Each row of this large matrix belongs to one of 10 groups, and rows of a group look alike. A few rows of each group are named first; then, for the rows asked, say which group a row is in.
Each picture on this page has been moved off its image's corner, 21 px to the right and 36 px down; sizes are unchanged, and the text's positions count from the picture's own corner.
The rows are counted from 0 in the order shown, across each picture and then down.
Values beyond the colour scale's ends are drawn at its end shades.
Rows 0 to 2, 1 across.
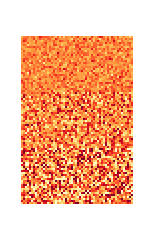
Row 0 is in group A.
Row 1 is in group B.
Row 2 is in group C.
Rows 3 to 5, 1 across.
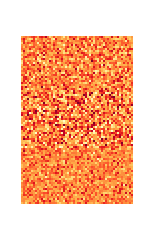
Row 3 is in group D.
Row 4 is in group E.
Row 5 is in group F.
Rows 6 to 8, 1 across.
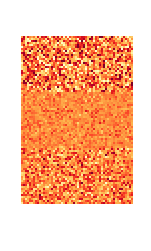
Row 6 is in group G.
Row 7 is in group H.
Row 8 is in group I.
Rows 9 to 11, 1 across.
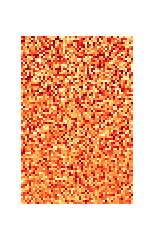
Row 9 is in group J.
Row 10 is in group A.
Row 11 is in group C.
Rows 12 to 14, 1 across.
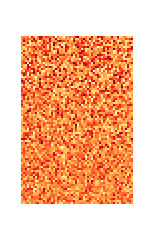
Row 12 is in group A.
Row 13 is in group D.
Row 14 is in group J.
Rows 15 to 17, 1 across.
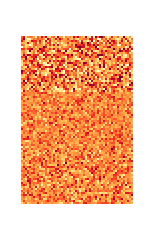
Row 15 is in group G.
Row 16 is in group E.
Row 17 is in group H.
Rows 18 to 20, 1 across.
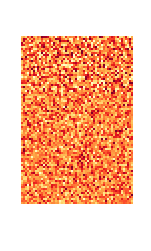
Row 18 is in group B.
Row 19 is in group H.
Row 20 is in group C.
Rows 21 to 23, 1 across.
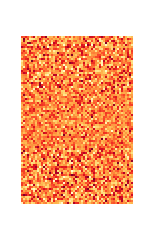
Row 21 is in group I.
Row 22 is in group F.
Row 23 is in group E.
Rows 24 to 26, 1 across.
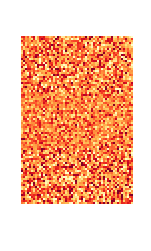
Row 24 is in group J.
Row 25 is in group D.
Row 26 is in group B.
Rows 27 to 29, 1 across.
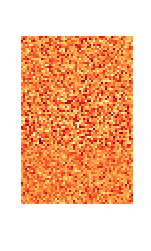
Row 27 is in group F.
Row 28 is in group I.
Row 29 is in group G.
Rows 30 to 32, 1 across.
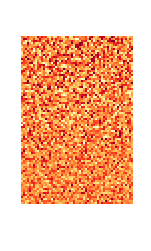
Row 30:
E
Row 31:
F
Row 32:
F
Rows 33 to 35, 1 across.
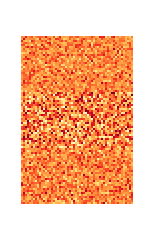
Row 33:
F
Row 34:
H
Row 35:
G
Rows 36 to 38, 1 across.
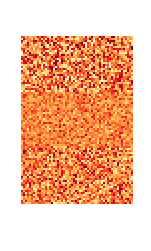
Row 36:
E
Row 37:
A
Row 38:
A
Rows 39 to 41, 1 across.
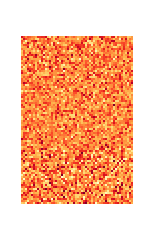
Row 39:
E
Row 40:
D
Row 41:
F
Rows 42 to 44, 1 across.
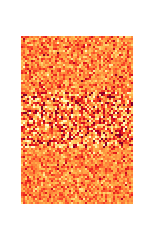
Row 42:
I
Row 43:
E
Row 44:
H
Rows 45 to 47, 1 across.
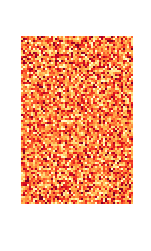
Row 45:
E
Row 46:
B
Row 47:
I
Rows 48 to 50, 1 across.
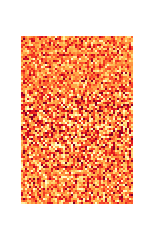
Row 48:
F
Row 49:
G
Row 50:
B
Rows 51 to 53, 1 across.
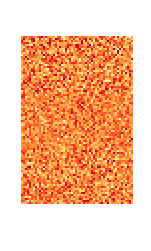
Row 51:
F
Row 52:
C
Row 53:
D
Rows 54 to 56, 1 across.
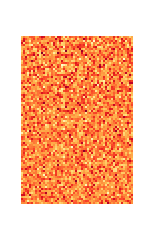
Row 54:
B
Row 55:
B
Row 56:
D
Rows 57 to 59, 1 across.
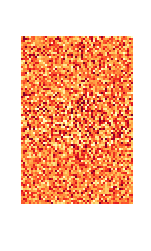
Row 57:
C
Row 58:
C
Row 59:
A
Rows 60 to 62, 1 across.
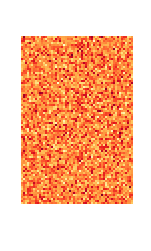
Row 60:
C
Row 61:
A
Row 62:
F
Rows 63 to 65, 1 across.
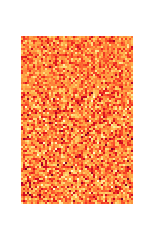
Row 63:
E
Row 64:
E
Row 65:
H
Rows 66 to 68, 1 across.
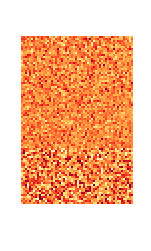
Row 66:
D
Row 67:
F
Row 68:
I
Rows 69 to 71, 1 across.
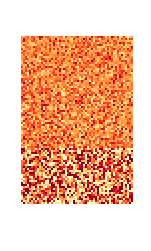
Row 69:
A
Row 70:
F
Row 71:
G
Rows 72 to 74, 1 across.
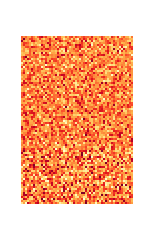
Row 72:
F
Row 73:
G
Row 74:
F
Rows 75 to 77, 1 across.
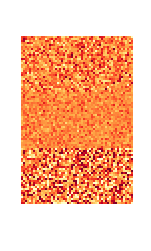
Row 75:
C
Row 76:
I
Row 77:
A
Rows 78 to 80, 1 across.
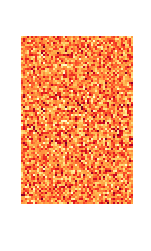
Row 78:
B
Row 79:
B
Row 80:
D
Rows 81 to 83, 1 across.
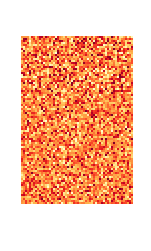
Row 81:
A
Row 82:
H
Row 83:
I
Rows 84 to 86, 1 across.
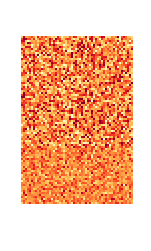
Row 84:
C
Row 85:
C
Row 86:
F
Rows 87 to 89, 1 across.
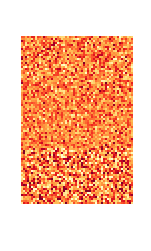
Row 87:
J
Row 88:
D
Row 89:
I
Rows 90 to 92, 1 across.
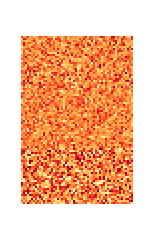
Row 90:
H
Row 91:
J
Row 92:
G
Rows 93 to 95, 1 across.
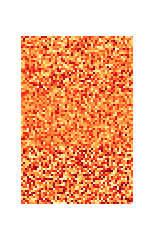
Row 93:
I
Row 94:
D
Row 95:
A
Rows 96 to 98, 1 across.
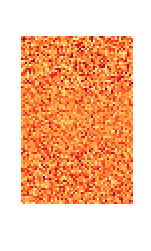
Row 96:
C
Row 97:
F
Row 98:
E
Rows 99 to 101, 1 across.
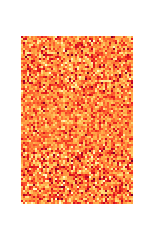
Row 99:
H
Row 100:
B
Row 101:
E
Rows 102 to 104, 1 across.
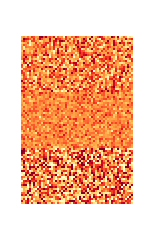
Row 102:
A
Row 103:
A
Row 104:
C
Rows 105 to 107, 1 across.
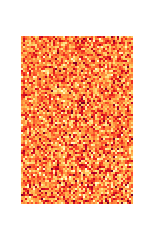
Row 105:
A
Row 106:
C
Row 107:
D
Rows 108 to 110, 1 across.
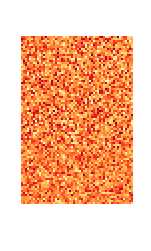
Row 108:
D
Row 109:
J
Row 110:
G
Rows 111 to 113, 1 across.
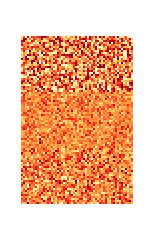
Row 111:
B
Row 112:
I
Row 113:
J
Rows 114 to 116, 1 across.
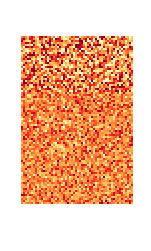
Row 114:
F
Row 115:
G
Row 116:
D
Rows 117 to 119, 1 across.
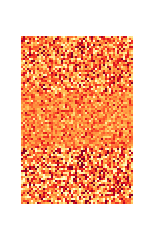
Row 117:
C
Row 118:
F
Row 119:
C
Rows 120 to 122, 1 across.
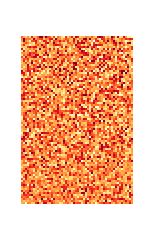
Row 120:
A
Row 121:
D
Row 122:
F
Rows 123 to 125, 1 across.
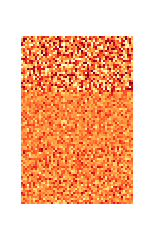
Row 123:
B
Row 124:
J
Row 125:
A
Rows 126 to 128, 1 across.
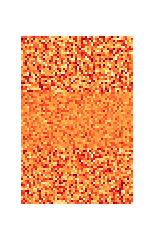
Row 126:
D
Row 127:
F
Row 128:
A
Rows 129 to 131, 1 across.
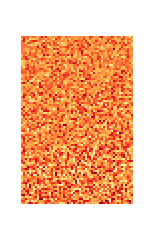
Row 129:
I
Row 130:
A
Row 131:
D
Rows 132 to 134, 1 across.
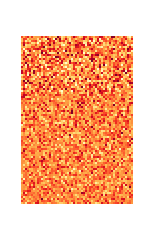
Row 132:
H
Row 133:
C
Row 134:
F
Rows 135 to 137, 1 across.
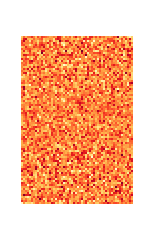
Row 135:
B
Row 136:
G
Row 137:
E
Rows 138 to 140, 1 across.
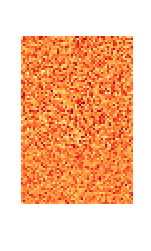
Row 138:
A
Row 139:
C
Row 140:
H
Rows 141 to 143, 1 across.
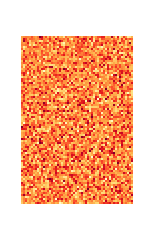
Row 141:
A
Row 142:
I
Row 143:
E
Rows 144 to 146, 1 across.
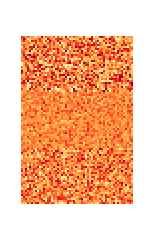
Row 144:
G
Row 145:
B
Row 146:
J
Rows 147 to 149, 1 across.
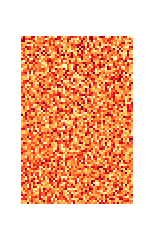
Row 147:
C
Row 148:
B
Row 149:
J
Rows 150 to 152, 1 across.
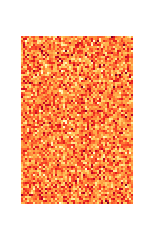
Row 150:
H
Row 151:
J
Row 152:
D
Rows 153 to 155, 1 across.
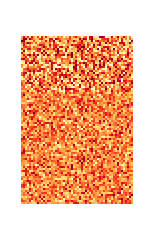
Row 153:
C
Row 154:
G
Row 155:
C
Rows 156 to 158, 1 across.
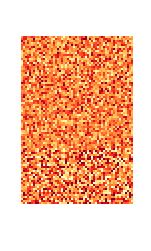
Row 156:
D
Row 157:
B
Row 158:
F
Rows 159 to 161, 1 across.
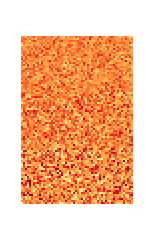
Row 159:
J
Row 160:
G
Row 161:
H
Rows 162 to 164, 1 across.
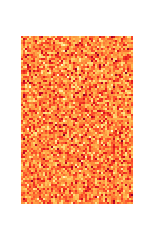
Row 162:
H
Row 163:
A
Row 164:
B
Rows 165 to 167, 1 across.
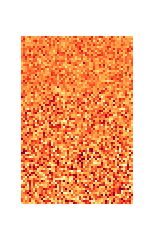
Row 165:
G
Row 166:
J
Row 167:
C
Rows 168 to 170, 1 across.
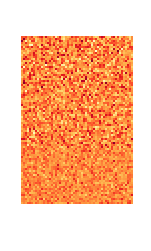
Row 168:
F
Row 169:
D
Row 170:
D
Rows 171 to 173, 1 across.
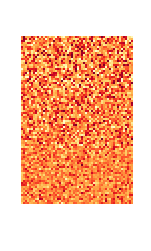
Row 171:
C
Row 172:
E
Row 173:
I
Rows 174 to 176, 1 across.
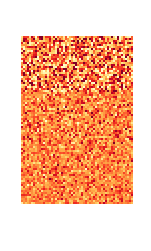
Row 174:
A
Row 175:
H
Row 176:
E
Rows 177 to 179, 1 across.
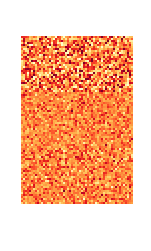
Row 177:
I
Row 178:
C
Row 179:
F
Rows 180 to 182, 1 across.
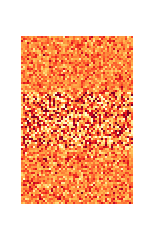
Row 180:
E
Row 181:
H
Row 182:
I
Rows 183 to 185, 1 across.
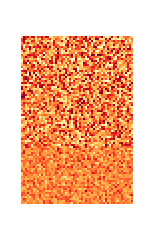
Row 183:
D
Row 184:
C
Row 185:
B
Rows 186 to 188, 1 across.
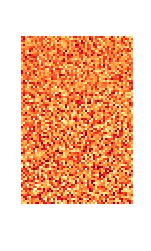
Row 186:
G
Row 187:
F
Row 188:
J
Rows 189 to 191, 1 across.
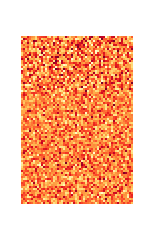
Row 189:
E
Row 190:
D
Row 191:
B
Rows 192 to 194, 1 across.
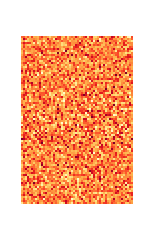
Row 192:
H
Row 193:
D
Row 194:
H
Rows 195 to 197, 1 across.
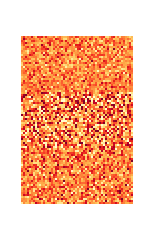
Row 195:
F
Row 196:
B
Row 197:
E
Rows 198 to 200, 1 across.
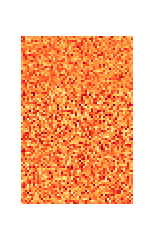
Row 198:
G
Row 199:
D
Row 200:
C
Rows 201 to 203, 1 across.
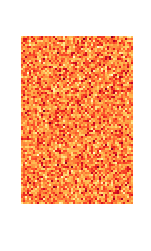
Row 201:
A
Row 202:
E
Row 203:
H
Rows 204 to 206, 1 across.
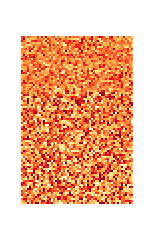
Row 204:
G
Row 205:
E
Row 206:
J
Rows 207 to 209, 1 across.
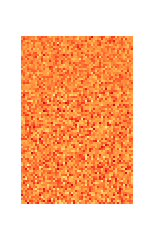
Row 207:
E
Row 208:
I
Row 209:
J
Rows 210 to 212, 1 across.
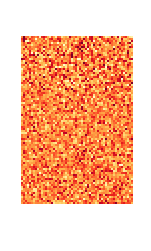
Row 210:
C
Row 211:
B
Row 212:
A
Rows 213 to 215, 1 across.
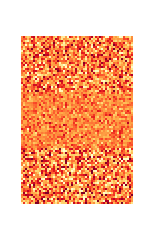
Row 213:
J
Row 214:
A
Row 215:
F
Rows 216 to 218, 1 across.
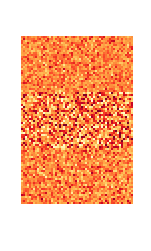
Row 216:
E
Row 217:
A
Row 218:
D
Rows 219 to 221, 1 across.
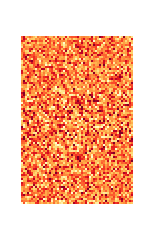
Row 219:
G
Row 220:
G
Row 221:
E
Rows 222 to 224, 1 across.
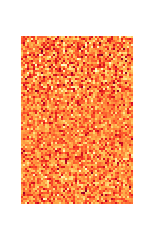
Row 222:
J
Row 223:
E
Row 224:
F
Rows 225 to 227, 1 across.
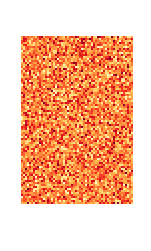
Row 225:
A
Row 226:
I
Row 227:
J
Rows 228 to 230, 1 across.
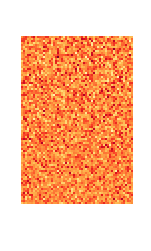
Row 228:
D
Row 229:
D
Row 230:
H
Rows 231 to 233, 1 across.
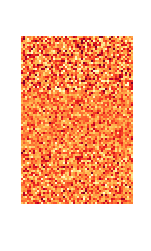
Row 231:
G
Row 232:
E
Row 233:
F
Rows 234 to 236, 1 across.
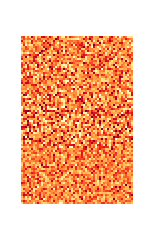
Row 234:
J
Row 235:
H
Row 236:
H
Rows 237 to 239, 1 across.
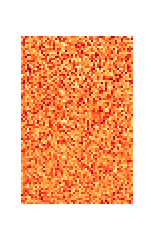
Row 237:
H
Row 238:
J
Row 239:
D
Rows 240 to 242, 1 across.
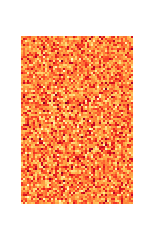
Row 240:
E
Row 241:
I
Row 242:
E
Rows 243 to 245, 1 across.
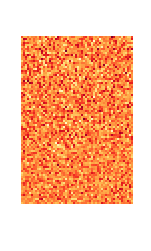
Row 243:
H
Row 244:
G
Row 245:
I
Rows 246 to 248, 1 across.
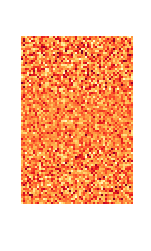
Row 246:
B
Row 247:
B
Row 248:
H
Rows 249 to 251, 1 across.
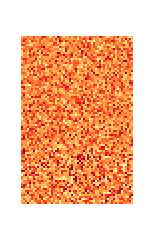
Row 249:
B
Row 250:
G
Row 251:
C
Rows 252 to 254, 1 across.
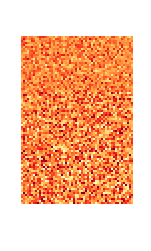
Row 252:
F
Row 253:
A
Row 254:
F
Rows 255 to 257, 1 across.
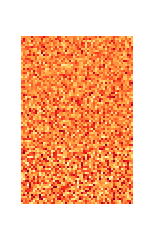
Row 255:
B
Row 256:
E
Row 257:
I
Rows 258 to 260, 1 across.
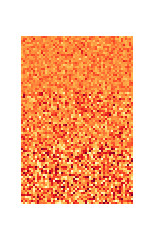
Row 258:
B
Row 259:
A
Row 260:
E
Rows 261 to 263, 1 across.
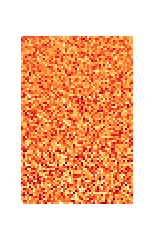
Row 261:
D
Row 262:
G
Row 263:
H
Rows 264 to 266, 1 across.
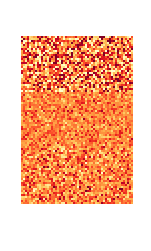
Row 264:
E
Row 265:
G
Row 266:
I
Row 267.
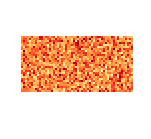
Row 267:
A
